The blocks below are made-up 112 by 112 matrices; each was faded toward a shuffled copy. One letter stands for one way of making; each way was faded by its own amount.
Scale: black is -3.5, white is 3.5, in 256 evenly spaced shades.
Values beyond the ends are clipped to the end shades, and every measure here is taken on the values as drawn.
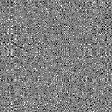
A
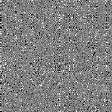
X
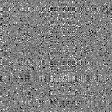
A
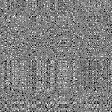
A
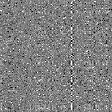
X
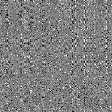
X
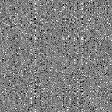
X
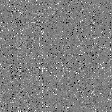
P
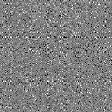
A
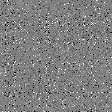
P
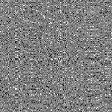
A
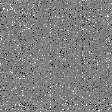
P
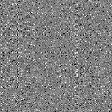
X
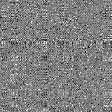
A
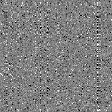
X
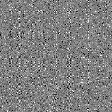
X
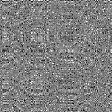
A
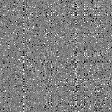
X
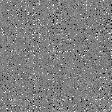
P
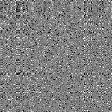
A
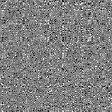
X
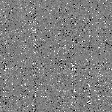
P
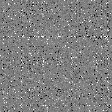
P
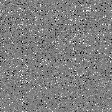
P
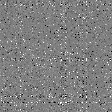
P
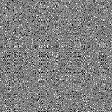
A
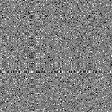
A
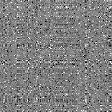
A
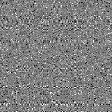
A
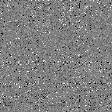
P
